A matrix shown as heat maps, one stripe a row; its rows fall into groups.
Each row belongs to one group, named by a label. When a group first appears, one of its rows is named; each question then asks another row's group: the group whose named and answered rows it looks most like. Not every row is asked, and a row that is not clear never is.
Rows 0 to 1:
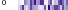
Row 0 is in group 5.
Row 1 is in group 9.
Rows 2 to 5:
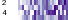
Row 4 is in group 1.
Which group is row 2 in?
5
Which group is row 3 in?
9
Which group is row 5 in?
5
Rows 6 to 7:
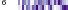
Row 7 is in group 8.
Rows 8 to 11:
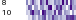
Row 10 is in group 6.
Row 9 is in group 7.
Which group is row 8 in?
1
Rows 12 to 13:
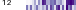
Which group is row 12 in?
5
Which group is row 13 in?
1
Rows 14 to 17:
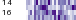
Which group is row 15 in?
5
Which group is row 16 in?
6
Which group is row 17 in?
6
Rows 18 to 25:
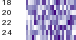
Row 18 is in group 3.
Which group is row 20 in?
6
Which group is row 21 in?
5
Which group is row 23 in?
7
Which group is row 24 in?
1
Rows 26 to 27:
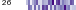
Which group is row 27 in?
6
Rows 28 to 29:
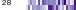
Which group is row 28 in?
6
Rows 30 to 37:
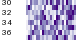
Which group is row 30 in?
1
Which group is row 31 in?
9
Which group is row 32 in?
5
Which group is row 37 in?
9
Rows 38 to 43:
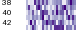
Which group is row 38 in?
5
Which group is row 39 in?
9
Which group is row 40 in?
1
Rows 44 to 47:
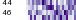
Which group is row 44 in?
5
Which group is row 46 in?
9
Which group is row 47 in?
6
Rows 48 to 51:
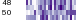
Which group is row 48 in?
7
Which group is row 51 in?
1
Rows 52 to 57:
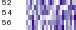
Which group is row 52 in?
7
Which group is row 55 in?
9
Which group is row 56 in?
1
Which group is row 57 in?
1
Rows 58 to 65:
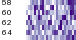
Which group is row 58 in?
5
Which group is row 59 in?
8
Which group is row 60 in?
5
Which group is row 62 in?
7
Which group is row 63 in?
6
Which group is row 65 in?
5
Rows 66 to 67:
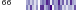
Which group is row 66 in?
1
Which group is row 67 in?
7
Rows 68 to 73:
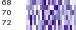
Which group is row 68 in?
6
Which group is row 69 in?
1
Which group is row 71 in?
6
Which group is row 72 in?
6
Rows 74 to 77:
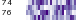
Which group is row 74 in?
5
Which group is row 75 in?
9
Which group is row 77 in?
5
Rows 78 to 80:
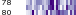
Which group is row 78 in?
8
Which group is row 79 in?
8
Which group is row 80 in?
1
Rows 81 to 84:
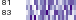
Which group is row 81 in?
8
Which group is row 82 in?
7
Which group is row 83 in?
1
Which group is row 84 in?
6
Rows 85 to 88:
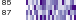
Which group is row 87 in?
7
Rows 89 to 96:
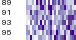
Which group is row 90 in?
7
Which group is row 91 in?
7
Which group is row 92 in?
5
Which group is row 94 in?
5
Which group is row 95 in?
8
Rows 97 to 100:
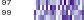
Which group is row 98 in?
6
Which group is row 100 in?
1
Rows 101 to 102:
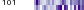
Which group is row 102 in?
8
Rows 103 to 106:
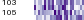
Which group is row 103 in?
3
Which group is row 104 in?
3
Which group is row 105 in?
1
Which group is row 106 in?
8
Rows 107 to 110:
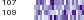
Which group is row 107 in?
6
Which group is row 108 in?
8
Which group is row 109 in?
9
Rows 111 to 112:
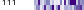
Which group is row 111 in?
9
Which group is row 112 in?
8
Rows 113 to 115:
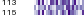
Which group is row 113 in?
6
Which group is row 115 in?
6
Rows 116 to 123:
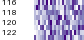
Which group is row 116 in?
6
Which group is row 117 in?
9
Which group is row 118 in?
5
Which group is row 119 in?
8
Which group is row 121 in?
5
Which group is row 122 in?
1
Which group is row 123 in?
3
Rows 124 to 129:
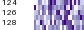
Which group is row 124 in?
1
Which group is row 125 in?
3
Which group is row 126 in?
7
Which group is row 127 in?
8
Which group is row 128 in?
1
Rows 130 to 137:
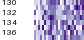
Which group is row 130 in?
5
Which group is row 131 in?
5
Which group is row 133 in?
5
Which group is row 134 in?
3
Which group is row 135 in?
6
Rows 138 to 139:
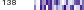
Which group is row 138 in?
5
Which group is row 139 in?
3
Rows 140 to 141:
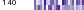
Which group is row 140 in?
3
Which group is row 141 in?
7
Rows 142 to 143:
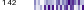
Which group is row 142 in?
7
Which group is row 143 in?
3
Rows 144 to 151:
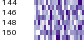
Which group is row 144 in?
8
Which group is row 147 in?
6
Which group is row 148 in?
7
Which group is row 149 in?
8
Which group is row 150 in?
5
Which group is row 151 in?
7
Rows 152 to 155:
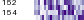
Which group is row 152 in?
7
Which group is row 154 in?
9
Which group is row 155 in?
5
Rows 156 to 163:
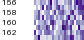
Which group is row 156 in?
5
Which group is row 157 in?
5
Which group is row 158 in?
9
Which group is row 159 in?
6
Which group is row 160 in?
3
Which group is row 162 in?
3
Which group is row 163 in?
9
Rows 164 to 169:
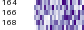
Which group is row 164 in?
9
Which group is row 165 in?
3
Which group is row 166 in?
9
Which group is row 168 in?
6
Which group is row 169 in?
6
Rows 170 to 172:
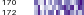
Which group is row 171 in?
9
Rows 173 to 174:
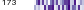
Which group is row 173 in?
6
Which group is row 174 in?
7
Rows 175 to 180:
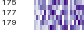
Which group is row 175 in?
1
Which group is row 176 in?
5
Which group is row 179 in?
8
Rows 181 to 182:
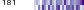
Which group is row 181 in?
8
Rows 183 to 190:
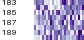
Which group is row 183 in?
9
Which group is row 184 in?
9
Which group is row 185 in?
7
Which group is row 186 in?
1
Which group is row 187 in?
6
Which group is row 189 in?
8
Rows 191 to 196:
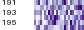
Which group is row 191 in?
9
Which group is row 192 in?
5
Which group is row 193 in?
3
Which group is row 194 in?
5
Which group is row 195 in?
1
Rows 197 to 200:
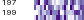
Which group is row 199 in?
5
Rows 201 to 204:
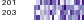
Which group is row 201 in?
5
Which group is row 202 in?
9
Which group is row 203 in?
3
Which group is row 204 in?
9
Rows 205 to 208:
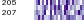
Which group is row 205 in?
6
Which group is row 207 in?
8
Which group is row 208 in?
6
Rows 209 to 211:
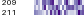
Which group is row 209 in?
8
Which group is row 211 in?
8
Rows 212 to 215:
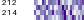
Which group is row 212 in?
8
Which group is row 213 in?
9
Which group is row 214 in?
3
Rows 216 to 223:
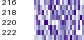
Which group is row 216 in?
7
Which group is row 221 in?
1
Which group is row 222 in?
6
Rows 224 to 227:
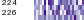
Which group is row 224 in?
3
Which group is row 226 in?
7
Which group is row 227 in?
1
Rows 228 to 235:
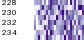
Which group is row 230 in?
6
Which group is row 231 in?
7
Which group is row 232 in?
1
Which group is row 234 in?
6
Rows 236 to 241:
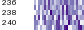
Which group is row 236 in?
3
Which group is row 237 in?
7
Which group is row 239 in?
7
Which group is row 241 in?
8
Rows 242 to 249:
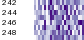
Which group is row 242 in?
7
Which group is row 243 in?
3
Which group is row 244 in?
1
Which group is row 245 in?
6
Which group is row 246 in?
8
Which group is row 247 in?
7
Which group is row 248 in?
1
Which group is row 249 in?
6
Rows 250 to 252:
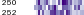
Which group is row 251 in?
1
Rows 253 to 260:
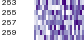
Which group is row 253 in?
9
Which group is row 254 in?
9
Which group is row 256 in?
1
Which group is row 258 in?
1
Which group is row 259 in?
1
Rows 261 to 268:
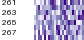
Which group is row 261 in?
3
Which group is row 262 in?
6
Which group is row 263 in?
9
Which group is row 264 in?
8
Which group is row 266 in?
7
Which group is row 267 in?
7
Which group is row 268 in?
3
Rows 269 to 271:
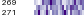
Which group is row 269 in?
5
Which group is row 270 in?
6
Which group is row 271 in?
9
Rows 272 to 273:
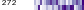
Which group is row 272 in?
5
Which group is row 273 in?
9
